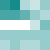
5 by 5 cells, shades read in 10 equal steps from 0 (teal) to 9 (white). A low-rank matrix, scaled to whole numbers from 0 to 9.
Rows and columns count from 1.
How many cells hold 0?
1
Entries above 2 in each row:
3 3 5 5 5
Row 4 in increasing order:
5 5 5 5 5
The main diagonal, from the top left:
1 2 9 5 5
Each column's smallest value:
1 0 3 5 4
